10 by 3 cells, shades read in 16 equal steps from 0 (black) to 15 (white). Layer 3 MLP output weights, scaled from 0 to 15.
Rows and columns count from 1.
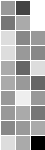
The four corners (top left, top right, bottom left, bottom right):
9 15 13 0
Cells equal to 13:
4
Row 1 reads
9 4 15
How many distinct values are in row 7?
2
